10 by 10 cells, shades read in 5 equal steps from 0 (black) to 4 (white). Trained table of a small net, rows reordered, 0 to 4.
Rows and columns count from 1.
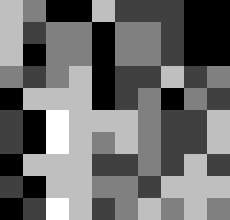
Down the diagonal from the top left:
3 1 2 3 0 3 2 1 3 2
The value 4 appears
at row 6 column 3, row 7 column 3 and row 10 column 3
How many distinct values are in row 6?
5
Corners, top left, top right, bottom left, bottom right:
3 0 0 2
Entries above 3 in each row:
0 0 0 0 0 1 1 0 0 1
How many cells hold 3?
28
